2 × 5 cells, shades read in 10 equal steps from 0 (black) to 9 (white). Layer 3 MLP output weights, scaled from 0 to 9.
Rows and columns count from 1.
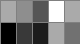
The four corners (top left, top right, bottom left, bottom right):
6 6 0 4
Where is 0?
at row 2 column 1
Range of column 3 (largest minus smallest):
2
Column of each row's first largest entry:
4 4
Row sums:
29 13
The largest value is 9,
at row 1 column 4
